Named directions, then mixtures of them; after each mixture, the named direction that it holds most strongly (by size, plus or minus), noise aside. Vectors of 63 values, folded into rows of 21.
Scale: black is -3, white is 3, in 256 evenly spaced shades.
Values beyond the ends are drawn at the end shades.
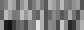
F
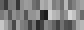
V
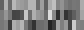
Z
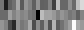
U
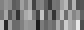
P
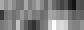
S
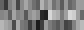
V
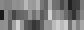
S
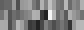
V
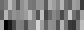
F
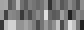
F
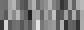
P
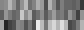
F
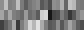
V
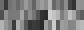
V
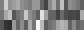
V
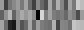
U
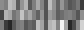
F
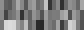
F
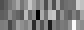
U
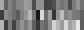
P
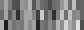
P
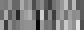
P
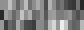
S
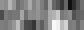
S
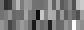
U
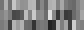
Z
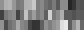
S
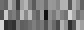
F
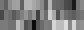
S
